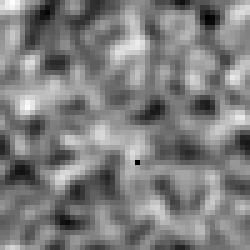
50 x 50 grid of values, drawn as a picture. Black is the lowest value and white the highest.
The field is mottled with small blotches. Neither half mirrors the other. No single row or column stands out from its neighbours. A single lone cell is far lower than the cells round it.
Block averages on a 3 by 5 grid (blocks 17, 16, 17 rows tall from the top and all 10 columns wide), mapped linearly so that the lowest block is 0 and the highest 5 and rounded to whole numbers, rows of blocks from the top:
30533 / 34403 / 11234
